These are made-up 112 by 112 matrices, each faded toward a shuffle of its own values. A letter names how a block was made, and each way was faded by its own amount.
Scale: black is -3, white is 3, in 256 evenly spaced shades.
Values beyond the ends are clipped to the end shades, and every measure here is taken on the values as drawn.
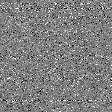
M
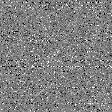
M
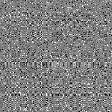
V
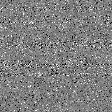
M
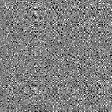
V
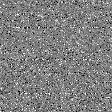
M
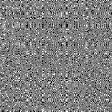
V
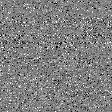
M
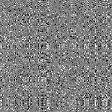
V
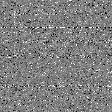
M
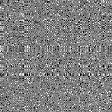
V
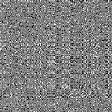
V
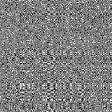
V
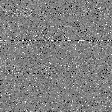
M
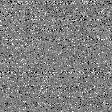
M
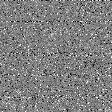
M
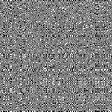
V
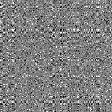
V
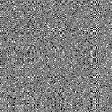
V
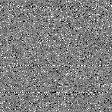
M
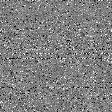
M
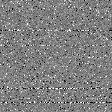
M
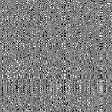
V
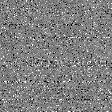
M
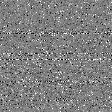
M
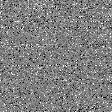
M
